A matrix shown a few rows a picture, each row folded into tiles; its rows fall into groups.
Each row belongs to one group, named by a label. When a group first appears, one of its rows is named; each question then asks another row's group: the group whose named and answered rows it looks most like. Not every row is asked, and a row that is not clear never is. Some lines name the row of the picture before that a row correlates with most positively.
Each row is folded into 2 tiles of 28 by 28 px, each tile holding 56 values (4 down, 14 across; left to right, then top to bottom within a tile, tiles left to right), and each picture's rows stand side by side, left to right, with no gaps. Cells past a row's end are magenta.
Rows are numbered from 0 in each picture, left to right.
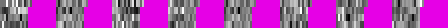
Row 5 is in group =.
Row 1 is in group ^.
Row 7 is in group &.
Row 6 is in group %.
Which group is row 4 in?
^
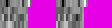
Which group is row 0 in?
&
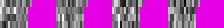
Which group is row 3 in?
%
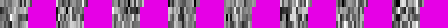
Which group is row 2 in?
%
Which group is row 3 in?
%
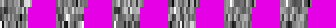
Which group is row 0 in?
&
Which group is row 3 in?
%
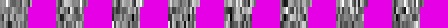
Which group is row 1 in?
=
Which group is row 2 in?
&
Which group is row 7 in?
=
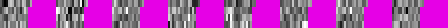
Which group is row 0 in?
=
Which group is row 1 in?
%
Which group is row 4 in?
%
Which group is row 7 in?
^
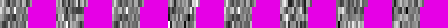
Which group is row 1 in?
%
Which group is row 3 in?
&
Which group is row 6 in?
%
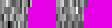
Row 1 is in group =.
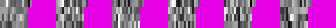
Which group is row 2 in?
%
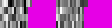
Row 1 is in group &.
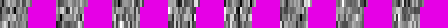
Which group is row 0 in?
^
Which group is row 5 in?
&
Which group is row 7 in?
%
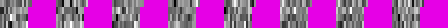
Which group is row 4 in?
=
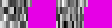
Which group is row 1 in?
&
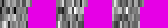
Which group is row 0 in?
^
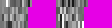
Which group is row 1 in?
%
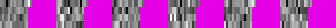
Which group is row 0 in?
&
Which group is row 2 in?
^
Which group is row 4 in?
&
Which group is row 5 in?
%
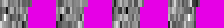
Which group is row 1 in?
=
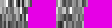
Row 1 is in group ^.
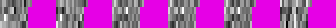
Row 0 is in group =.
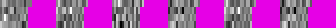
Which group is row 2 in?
&
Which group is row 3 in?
^
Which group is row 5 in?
^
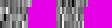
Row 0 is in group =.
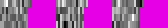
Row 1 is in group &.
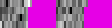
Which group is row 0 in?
&
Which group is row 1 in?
^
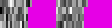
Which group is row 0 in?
=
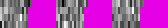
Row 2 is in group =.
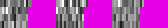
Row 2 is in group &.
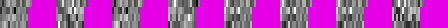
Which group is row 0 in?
^
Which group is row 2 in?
^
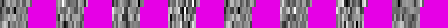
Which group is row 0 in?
^
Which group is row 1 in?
&
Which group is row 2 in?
%
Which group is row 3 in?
%
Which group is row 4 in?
^
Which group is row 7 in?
&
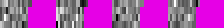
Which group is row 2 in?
=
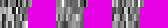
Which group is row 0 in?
%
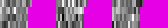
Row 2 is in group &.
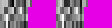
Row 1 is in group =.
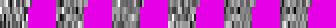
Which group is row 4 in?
^
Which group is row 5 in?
^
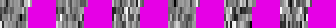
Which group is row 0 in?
&
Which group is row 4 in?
%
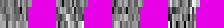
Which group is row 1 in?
%
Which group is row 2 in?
^
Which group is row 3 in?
&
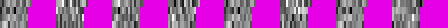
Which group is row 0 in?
^
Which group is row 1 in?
=
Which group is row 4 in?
^
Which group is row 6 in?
^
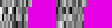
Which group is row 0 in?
%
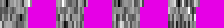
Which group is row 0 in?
&
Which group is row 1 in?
&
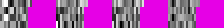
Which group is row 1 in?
&
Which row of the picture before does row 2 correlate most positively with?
1
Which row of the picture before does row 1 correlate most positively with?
1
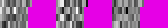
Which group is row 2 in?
^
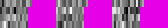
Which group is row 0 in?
^
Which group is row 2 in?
%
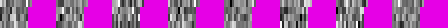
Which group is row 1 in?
=
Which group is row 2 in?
=
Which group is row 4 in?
&
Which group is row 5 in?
&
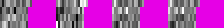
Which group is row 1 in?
&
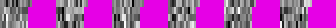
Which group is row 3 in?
=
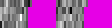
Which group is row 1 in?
^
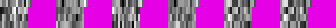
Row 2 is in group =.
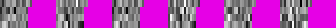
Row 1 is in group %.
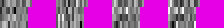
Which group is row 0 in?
^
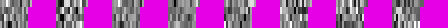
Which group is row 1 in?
=
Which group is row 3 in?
&
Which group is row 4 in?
&
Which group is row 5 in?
%
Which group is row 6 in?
=
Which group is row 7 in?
%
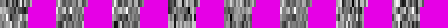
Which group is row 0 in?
%
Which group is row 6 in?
%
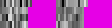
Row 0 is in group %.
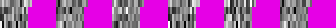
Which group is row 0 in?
&
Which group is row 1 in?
^
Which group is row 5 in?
^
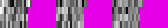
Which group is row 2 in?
^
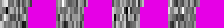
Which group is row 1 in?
&
